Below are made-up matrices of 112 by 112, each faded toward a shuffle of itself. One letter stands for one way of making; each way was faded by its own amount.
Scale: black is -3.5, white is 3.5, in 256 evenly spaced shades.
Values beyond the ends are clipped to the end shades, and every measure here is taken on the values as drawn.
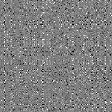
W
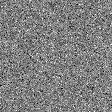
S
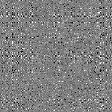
W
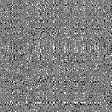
W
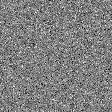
S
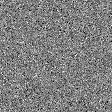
S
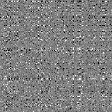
W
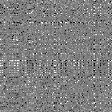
W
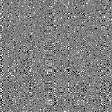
W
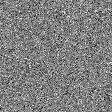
S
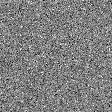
S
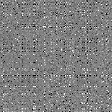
W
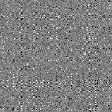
W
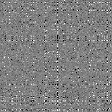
W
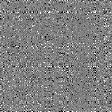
W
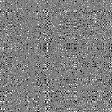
W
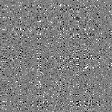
W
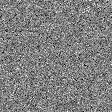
S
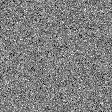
S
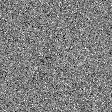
S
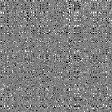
W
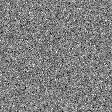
S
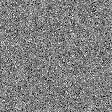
S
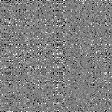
W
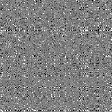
W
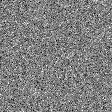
S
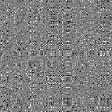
W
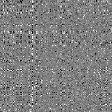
W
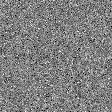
S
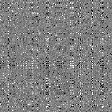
W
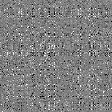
W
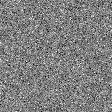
S
